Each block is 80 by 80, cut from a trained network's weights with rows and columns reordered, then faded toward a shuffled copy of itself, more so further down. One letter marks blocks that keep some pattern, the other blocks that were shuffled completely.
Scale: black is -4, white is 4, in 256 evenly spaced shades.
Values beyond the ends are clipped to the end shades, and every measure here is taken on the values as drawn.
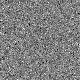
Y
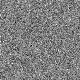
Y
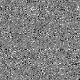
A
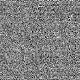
A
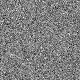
Y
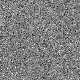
Y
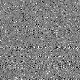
A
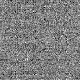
A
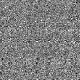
A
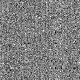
A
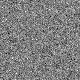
Y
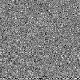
A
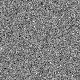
Y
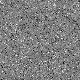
Y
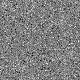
Y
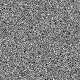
Y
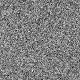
Y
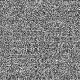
A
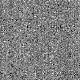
A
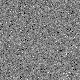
Y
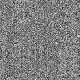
A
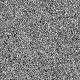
Y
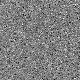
Y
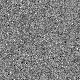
Y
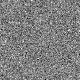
A
